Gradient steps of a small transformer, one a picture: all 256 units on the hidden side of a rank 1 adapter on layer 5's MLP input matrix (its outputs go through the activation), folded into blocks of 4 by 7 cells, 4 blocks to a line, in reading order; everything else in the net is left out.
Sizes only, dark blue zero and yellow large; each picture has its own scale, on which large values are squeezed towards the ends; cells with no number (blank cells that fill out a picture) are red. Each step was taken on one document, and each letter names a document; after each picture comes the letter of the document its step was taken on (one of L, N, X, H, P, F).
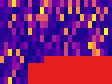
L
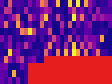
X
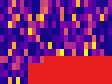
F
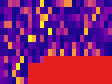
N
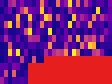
X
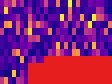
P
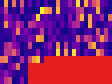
L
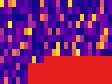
P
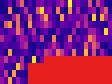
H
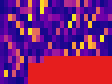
X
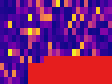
X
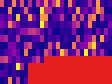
H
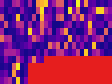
H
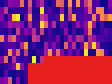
H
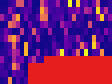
F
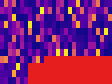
L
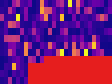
F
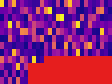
P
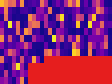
P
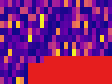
N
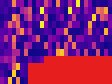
H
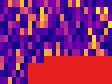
H
